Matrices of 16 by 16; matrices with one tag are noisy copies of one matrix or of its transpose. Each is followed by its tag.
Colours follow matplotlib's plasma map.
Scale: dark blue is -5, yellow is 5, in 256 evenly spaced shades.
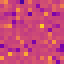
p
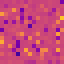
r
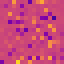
r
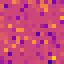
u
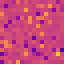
u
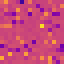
p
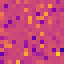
u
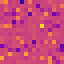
p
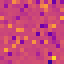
u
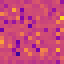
r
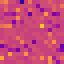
p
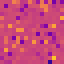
u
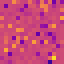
u
